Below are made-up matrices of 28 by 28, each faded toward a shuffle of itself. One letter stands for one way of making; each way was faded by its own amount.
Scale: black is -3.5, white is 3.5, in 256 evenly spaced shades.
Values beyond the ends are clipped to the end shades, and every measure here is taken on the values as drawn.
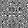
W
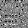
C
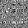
W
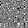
W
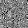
C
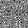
C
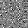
C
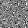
C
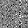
C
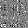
W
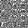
W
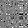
W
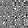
W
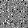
C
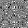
W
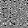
C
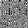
W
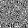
C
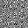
W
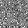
C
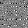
W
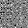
C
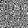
C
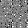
W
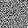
C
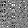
W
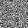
C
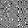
W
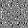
W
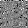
W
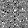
C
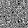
C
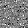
C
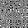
W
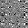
W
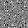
W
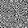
C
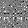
W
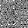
W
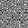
C
